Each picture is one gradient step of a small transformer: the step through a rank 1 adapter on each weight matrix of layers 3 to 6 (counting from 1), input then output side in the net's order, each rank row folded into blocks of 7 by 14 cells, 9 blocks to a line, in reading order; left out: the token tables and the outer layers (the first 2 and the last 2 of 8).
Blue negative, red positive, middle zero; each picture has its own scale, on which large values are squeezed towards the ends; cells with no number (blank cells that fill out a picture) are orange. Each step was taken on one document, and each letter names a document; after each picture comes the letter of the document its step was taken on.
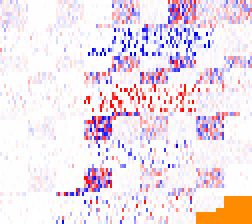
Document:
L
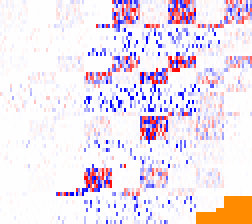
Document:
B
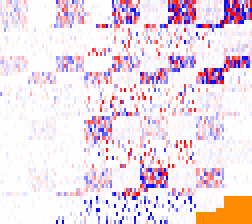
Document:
L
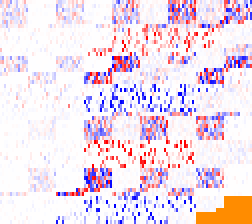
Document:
L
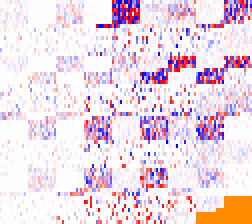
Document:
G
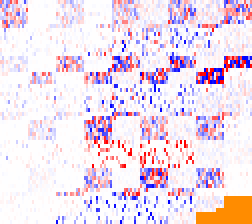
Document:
L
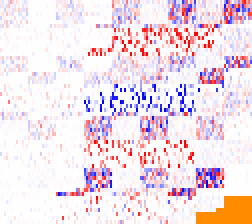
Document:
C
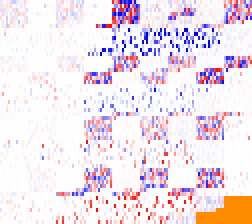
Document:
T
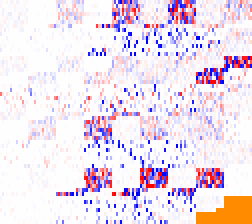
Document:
B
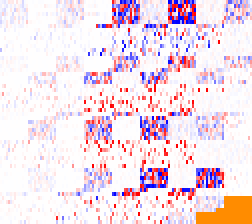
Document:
T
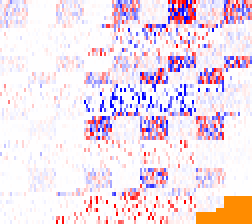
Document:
C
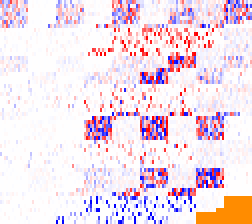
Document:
C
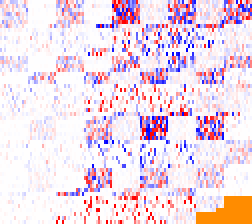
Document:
L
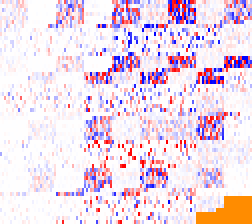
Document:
G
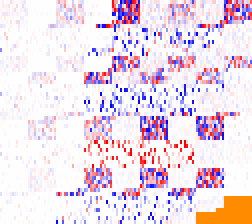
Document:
C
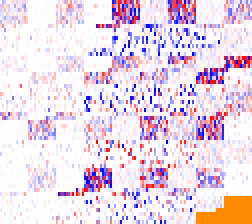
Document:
G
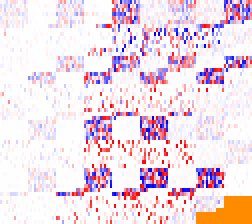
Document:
T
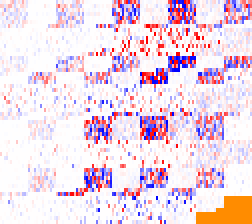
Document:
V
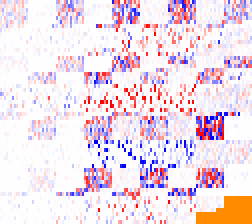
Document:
V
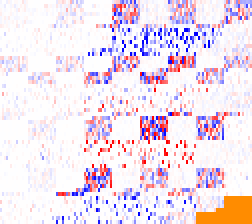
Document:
T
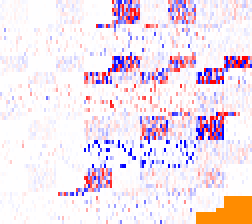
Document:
G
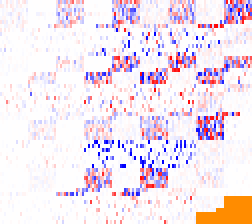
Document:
B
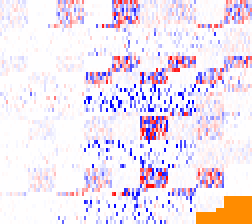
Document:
B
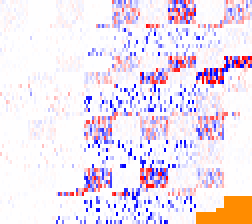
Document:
B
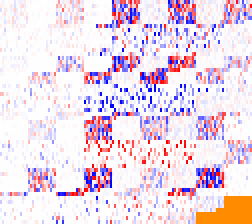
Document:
T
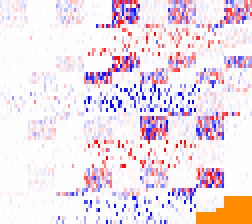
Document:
B
